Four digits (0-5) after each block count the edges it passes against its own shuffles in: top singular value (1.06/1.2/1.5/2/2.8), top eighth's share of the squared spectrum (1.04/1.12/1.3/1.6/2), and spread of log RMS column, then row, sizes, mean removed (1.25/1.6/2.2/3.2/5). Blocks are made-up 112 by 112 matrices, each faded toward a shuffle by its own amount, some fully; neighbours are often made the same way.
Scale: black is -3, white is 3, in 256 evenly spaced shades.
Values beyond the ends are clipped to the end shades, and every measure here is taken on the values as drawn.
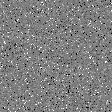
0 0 0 0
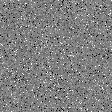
0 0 0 0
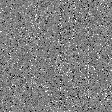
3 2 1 0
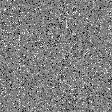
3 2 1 0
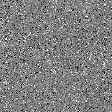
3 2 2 0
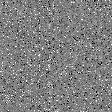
2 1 1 0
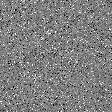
1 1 0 0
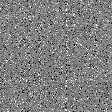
2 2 1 0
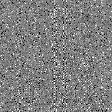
4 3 3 1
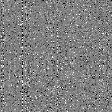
4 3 3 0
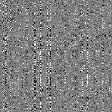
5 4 3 2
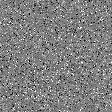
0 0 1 0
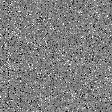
2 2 1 0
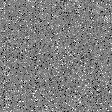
2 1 1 0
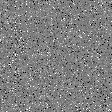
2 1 0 0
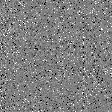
3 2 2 0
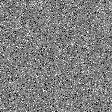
0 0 0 0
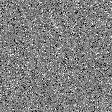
1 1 0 0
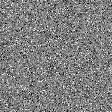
3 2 0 1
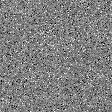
0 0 0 0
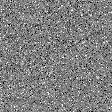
2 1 0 1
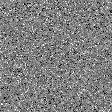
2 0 0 0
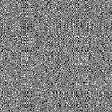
5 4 3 3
